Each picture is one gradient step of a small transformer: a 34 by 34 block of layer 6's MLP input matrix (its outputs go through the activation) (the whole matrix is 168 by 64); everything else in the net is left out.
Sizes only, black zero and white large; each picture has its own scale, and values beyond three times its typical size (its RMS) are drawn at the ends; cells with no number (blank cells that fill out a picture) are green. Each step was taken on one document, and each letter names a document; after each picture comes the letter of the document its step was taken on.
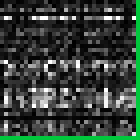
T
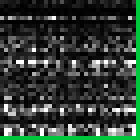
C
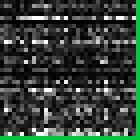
T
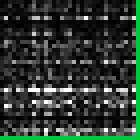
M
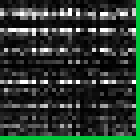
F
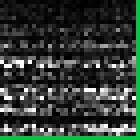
C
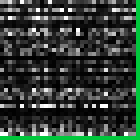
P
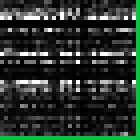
F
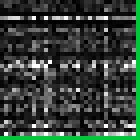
T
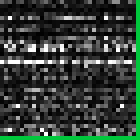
C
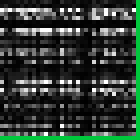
F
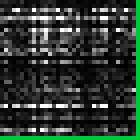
P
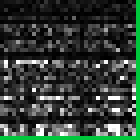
C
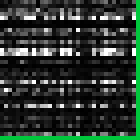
F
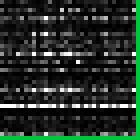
P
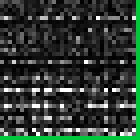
M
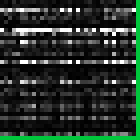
F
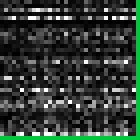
T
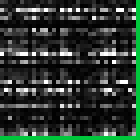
F
